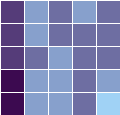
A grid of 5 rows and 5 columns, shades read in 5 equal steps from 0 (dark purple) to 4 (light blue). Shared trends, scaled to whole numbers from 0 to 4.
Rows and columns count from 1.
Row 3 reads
1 2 3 2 2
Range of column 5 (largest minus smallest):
2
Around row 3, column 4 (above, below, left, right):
2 2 3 2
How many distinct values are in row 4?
3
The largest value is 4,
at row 5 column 5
